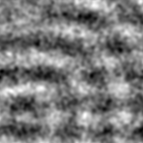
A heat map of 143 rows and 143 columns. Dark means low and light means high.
The histogram is bell-shaped. Horizontal stripes repeat 5 times down the table. No lone cell stands out from its neighbours. Concentric rings centre on the bottom left. There is no seam. There is no overall slope.
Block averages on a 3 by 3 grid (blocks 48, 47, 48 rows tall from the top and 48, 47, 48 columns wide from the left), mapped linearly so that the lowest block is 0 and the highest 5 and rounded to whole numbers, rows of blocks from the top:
223
533
031
